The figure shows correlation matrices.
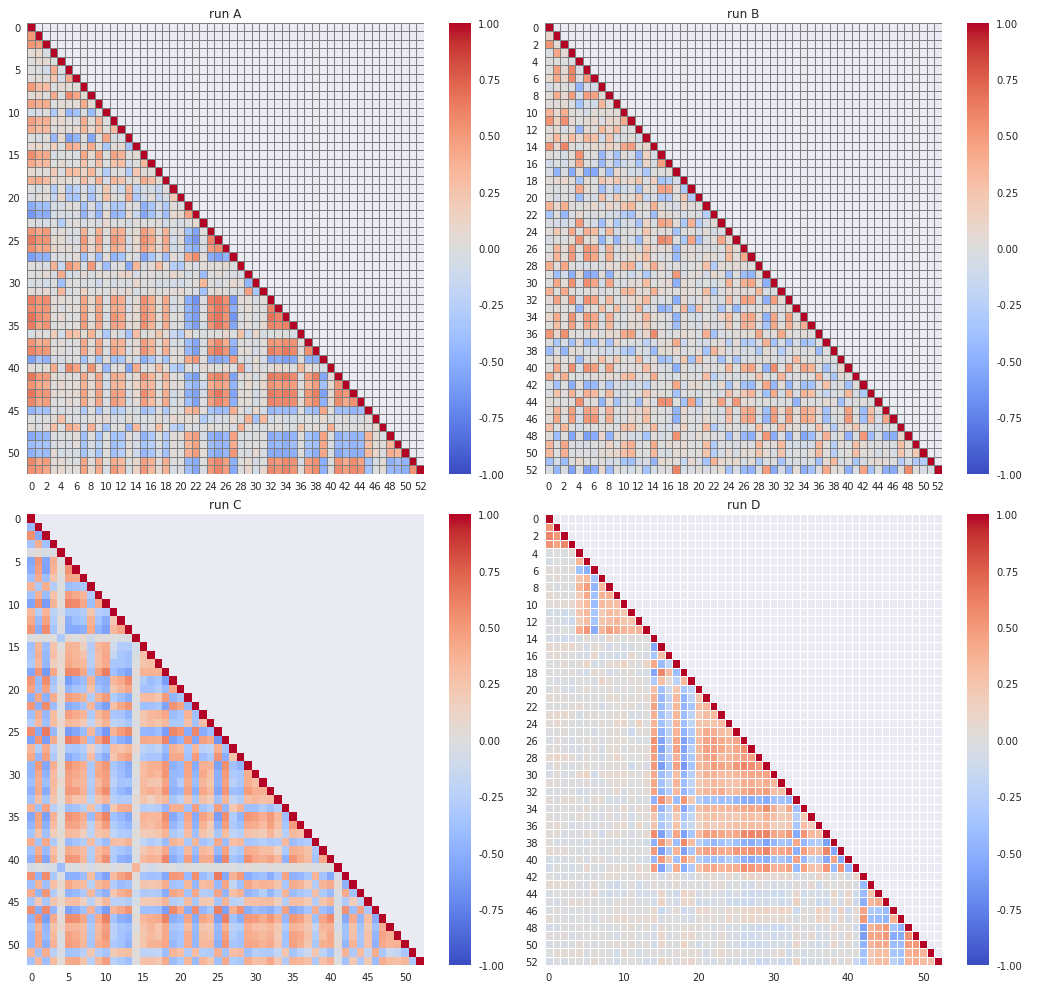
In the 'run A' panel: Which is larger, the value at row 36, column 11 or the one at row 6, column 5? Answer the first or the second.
the second
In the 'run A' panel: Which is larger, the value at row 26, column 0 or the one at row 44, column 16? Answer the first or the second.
the first
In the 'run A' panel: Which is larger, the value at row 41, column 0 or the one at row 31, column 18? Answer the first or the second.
the first
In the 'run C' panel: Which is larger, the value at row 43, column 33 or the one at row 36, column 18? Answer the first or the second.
the second
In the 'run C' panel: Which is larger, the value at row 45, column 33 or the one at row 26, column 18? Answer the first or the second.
the second
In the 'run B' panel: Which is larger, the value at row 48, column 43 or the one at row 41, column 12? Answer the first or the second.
the second
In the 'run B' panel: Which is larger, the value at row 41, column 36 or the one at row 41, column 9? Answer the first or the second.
the first
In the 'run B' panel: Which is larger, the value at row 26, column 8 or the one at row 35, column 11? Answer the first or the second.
the first
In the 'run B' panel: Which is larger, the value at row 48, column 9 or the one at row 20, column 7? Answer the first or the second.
the second
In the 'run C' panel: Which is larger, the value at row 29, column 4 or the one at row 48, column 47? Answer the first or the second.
the second
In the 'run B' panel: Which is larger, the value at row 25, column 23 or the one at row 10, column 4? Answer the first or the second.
the first
